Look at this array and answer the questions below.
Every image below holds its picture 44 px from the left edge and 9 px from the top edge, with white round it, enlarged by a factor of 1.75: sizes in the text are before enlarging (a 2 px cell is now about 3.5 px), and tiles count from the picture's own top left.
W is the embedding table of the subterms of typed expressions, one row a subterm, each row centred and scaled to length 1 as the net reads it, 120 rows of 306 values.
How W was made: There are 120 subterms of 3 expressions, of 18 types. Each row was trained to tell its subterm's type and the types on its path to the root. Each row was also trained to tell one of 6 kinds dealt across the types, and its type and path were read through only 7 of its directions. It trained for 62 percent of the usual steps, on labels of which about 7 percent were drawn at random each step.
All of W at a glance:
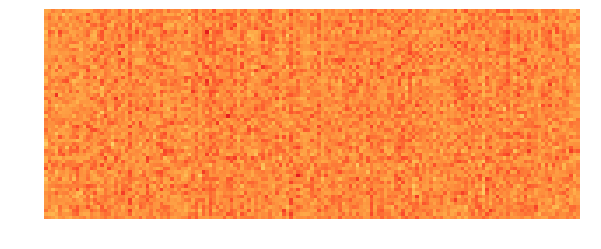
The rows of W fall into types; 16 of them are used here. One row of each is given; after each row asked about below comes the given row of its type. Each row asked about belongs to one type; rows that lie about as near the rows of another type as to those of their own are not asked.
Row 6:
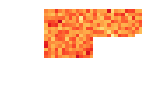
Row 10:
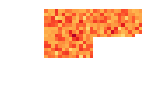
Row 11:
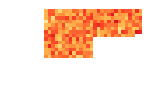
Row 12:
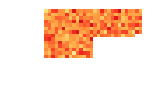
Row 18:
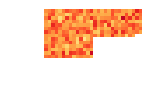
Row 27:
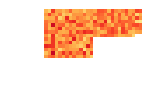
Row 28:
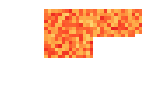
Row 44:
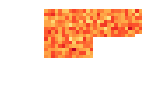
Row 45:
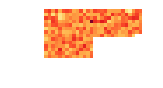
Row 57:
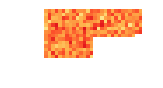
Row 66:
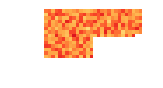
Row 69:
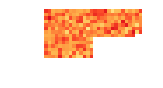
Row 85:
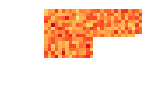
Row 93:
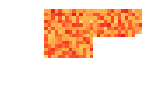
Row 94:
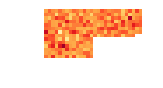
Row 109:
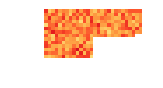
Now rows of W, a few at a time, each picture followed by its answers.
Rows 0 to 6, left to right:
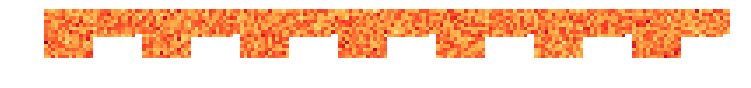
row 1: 45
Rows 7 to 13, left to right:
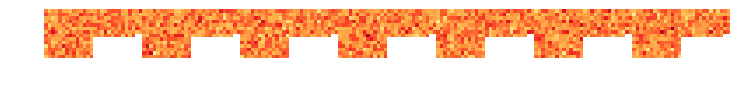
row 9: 28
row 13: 57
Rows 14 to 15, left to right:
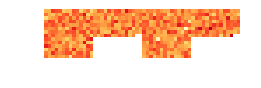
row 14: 12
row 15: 94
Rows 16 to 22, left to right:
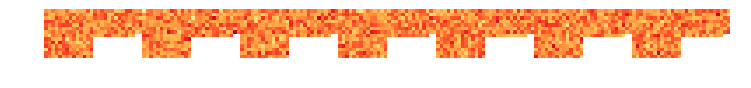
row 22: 11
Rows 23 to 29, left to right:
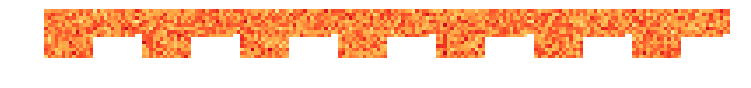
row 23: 109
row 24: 27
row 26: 69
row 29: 28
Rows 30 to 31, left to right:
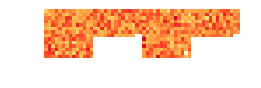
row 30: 10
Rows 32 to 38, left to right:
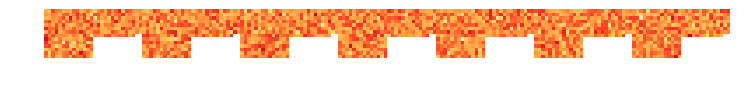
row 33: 12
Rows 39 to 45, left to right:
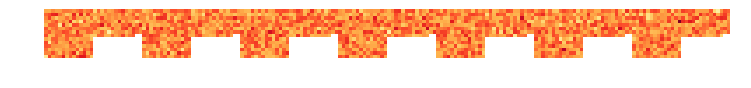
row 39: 109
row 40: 57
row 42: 27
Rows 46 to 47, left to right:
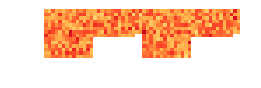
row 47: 94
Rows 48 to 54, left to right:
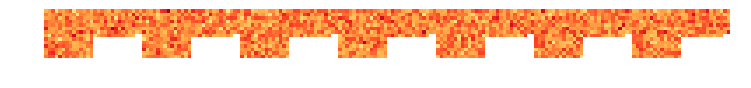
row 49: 45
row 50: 11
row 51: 18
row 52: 28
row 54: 27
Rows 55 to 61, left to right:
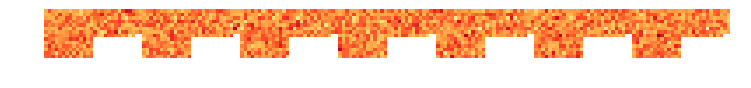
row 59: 93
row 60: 85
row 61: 12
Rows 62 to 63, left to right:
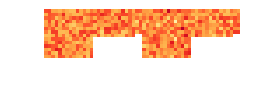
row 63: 57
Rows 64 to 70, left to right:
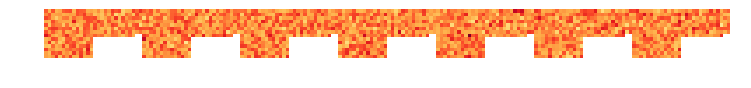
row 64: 18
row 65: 44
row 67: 93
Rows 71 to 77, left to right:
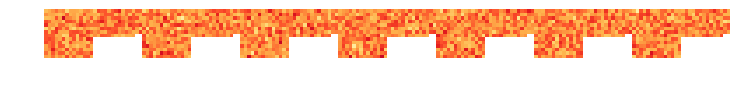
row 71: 27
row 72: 66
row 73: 44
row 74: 85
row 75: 27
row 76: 28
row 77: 66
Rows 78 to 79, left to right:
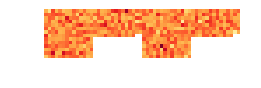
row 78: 66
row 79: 94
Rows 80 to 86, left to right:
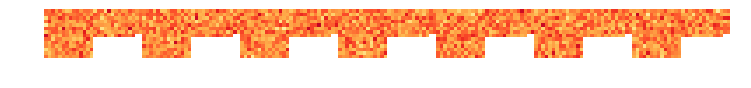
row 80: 44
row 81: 44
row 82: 94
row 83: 18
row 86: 57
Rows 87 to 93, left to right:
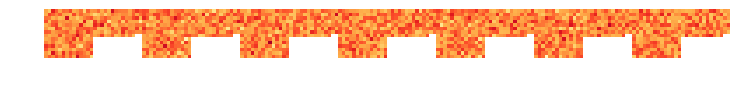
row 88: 69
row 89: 28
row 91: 69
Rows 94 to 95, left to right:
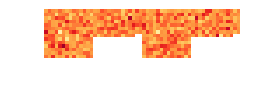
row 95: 93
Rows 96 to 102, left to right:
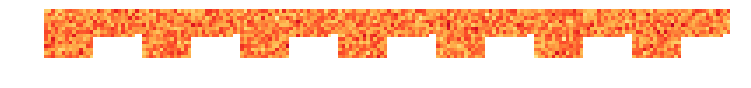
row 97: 12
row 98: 45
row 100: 57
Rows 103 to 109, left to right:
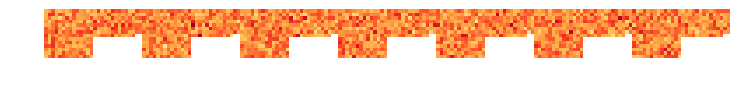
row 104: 18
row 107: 45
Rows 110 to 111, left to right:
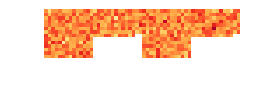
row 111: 45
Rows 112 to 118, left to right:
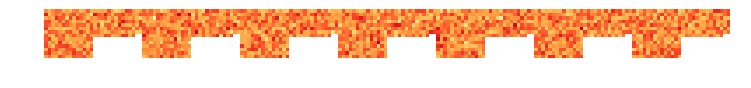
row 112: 93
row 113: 44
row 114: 93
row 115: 66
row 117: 66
